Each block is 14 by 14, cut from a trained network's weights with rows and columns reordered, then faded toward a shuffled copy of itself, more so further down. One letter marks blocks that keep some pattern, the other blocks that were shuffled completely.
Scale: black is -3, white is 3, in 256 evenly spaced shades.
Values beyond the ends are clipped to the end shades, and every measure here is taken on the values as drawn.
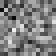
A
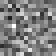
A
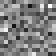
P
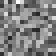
A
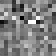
P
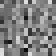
P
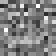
P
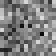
P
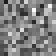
P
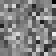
A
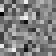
P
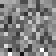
A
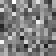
A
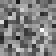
A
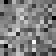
A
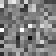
A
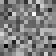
A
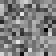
A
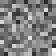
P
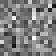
A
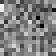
A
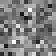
A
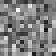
A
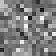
A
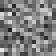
A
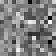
P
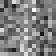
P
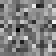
P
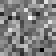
A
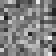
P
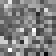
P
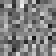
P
